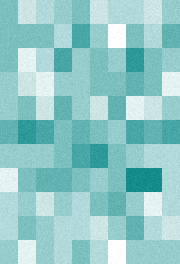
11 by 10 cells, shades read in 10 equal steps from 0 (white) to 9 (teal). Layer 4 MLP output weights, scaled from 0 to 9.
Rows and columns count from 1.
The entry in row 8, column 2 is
5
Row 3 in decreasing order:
8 7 5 5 5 4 4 4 3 1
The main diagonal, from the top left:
5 5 3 4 4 5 5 9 1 2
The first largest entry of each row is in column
1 5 8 8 4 2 6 8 7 8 5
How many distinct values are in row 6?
5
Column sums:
44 42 41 50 53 45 42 57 43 41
